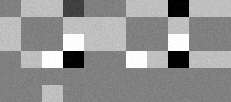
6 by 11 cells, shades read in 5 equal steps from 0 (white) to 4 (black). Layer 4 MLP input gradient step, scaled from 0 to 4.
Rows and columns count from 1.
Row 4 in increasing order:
0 0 1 1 1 1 2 2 2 4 4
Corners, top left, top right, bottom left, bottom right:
2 1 2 2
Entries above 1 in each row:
5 6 6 5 11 10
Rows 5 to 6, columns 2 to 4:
2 2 2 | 2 1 2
